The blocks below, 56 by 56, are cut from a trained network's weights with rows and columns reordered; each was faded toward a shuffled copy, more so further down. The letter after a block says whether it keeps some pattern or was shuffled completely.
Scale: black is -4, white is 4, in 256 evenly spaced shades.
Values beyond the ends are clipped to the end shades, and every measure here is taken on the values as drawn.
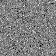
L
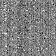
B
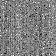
B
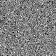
L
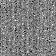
B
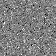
L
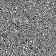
L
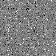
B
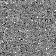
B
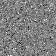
L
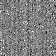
B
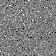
L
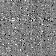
B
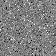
L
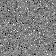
L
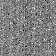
B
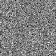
B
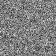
L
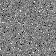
L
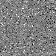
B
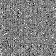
B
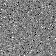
L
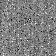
B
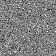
L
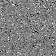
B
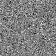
L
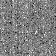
B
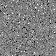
L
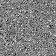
L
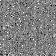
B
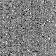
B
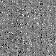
B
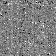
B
